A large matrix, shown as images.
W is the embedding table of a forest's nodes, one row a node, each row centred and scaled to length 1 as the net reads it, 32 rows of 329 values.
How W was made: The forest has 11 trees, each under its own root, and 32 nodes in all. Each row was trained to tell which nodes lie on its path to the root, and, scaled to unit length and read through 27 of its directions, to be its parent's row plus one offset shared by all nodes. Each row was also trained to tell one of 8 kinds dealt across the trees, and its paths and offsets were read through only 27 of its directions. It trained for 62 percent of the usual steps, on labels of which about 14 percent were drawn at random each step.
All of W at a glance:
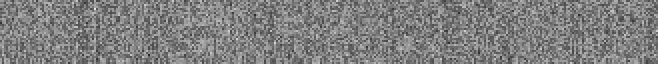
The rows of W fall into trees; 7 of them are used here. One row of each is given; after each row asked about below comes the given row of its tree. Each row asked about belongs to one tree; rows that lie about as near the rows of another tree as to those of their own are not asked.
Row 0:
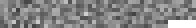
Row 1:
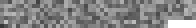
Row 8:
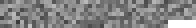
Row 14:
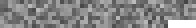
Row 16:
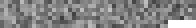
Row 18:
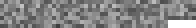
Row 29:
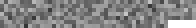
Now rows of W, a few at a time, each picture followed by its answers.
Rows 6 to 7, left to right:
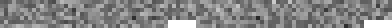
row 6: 29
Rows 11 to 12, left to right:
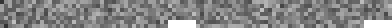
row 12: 29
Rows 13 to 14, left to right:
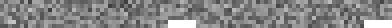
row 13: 16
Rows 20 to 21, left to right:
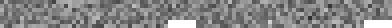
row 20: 8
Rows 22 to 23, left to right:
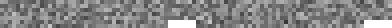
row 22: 18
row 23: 0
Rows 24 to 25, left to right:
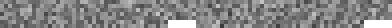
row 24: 0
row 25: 8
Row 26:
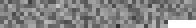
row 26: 16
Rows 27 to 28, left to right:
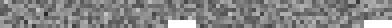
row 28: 18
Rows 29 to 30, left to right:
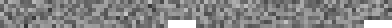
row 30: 16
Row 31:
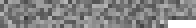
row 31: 29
